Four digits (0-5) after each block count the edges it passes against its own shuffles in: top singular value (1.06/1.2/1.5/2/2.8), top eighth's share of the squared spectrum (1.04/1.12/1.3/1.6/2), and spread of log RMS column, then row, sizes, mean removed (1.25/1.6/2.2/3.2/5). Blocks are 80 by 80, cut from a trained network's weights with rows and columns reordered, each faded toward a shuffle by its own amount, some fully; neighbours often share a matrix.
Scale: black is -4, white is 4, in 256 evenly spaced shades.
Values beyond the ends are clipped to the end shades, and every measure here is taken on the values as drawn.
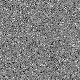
0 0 0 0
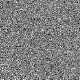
3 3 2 1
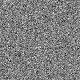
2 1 0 0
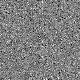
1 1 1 0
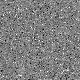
0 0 0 0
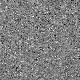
0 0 0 0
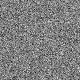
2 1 0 0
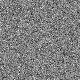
0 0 0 0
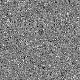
2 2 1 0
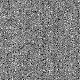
2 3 1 1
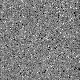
1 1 0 0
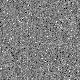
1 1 0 0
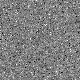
0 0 0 0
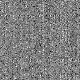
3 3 1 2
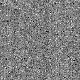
2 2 0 1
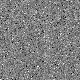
1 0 0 0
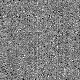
2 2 0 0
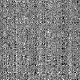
3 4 2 3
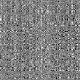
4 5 2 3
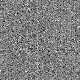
2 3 1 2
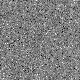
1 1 0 0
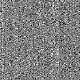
3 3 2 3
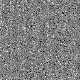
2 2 0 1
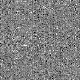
2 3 1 2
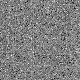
1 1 0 0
